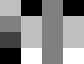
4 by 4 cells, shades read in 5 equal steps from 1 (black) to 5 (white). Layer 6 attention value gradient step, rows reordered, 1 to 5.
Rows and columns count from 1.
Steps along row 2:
up down up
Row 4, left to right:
1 5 3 5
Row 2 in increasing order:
3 3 4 4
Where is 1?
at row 1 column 2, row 1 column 4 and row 4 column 1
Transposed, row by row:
4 3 2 1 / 1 4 4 5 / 3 3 3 3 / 1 4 4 5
